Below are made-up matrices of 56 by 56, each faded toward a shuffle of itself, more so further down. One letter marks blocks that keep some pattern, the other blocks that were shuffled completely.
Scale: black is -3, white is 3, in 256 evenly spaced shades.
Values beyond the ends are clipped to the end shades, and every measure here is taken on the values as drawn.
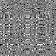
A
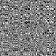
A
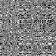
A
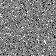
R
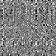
A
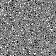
R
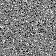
R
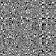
A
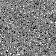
R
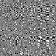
A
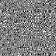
A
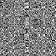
A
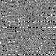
A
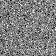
R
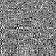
A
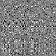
A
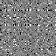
A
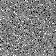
R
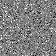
R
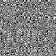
A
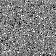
R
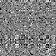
A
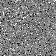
R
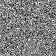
R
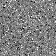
R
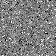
R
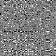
A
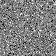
R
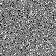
R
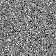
R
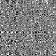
A
